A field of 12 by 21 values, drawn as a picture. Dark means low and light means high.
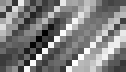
Mirror symmetry: none. Average level on the scale: 50%. Odd rows or columns: none. Grain: diagonal, up to the right.
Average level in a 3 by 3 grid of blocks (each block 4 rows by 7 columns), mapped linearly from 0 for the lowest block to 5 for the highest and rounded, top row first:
232 / 125 / 024
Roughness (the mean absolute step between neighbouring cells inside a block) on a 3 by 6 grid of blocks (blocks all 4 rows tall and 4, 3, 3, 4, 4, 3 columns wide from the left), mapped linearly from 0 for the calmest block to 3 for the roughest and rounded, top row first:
211001
012111
030100
